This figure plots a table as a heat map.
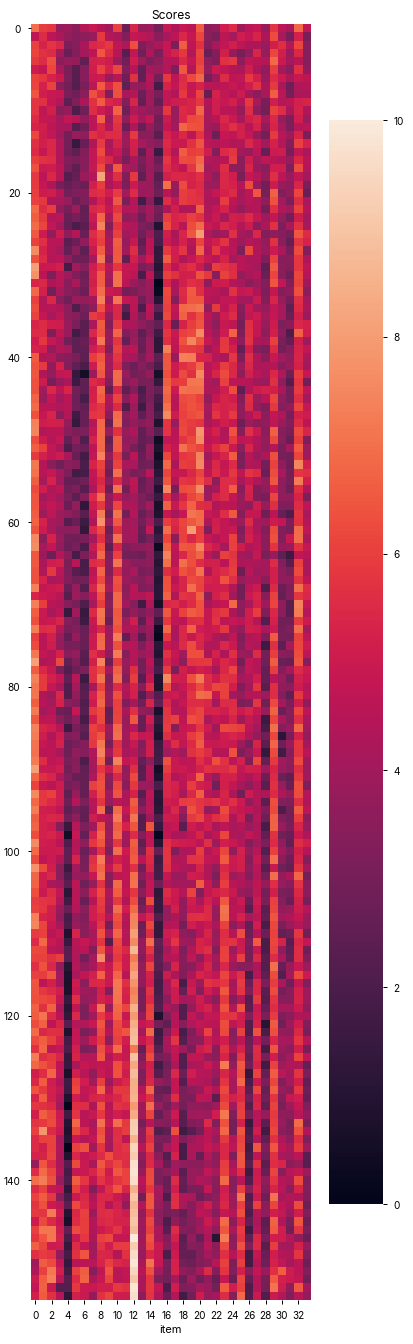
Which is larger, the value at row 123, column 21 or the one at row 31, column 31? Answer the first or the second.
the first
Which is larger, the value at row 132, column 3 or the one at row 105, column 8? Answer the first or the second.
the second
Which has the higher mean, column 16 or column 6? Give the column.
16
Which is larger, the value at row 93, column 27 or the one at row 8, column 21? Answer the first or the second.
the first
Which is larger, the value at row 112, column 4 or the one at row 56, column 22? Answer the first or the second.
the second
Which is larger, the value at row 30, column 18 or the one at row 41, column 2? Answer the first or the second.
the first
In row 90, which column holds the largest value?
0
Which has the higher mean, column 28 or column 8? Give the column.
8
